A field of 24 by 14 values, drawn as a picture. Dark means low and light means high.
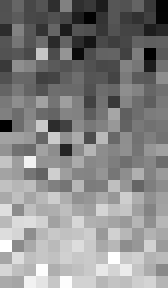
Grain: fine. Stripes: none. Slope: up to the bottom.
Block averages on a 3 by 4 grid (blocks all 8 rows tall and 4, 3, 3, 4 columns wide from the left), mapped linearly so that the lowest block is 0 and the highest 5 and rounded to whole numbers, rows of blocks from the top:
1000
3322
5554
